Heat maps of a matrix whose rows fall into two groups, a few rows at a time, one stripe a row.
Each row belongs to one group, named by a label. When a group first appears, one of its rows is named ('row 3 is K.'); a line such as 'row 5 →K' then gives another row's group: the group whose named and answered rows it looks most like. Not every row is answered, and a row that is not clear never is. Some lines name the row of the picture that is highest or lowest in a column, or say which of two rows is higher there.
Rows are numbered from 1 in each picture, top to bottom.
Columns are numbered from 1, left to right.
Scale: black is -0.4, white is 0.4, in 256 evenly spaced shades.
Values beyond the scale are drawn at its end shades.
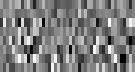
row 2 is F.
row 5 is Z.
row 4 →F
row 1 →Z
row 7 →F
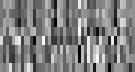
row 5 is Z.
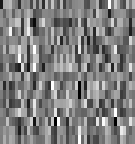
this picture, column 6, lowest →8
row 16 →F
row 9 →Z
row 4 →Z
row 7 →F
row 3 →Z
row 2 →Z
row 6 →F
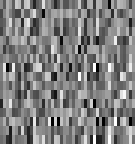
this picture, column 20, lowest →14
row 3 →Z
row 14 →F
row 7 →F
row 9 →F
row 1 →Z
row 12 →Z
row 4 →Z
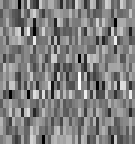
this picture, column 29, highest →11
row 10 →F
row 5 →F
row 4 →Z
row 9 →F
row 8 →Z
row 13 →Z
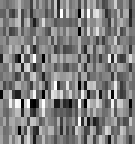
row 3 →Z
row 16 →Z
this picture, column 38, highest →12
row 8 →Z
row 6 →Z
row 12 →Z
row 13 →Z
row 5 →F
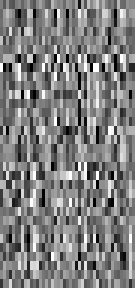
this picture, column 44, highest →27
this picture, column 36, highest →7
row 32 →Z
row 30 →F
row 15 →Z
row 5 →Z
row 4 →Z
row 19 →F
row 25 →F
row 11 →Z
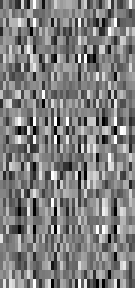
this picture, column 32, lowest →7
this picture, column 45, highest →4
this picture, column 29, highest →7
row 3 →F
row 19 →Z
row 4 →Z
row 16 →F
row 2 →Z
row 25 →F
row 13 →F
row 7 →F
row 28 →F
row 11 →Z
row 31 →Z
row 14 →F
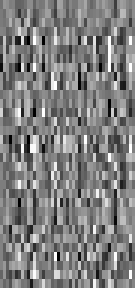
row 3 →Z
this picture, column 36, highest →23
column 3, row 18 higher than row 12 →No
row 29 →F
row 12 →Z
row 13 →Z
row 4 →F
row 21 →F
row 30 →F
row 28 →Z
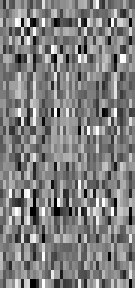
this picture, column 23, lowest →7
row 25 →Z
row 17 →Z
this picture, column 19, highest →13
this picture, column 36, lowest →13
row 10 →F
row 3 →Z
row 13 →F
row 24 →Z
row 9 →F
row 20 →Z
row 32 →Z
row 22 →Z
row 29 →Z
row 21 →F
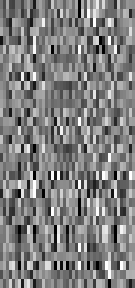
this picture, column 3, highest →22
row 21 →F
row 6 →F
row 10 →Z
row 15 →F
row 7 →Z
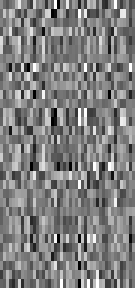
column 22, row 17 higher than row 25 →Yes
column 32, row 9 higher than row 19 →No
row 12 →F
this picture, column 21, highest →32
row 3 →Z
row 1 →F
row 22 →F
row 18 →Z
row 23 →F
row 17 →Z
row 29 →F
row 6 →Z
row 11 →Z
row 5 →Z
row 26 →Z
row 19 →Z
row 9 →Z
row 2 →F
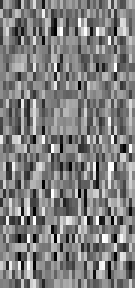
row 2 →Z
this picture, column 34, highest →30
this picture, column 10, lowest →25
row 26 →F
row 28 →F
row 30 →Z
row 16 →Z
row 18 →F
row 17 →F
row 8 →F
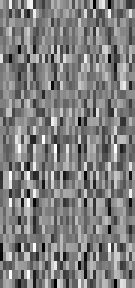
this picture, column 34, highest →1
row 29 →Z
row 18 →F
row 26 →Z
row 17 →F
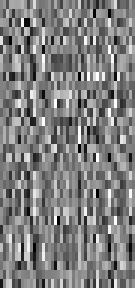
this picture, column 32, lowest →2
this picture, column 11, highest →11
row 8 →Z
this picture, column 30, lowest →15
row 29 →Z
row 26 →Z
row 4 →Z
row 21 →F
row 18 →Z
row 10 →F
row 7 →Z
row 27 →Z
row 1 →F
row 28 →Z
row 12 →F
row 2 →Z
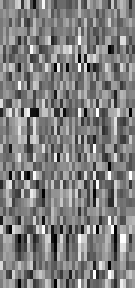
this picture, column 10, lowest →20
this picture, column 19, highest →18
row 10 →F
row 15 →F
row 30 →Z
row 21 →Z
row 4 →F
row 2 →F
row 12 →Z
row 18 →F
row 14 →F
